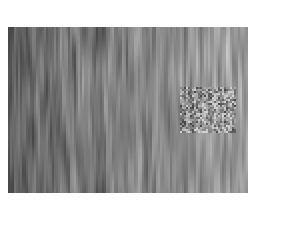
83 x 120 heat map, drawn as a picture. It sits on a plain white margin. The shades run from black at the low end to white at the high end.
Roughest part: middle right. Slope: up to the right. Odd patch: rougher, in the middle right. Grain: streaks running down.
